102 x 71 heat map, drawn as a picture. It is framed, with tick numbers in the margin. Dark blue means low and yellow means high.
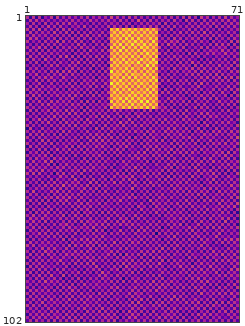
The top middle is the ninth with the highest average. In the top middle lies a patch that is higher than the rest. On average the colour sits 30% of the way up the scale.
